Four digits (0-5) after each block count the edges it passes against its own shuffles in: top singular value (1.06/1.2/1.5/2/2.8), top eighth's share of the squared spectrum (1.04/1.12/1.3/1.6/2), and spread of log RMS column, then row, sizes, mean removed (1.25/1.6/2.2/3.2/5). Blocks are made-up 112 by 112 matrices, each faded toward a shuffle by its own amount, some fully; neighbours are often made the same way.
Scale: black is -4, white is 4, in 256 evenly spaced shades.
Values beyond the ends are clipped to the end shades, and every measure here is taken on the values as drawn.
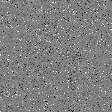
2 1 0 0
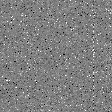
2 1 1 0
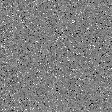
2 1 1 0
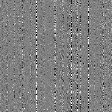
4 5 4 0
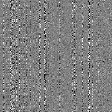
4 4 4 1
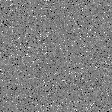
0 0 0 0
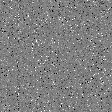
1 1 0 0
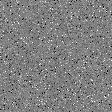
0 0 0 0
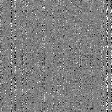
4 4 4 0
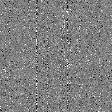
3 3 3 0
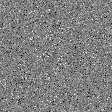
0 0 0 0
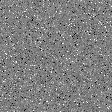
0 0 0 0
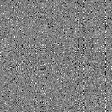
4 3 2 2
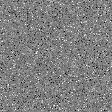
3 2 1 0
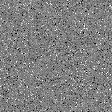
3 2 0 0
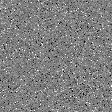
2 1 0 0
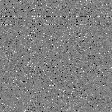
4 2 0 1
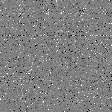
4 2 0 1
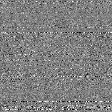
2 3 0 4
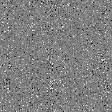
1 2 2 1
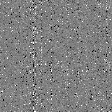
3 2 2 1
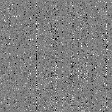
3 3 3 2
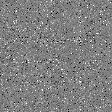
1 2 2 1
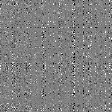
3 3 4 3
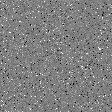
0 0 0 0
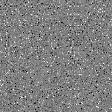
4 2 1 1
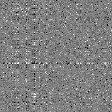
5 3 2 2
